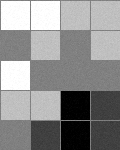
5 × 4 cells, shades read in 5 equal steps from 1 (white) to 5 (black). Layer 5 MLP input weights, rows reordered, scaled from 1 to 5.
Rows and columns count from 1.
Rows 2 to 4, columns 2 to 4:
2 3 2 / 3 3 3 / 2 5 4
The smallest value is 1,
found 3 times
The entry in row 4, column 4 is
4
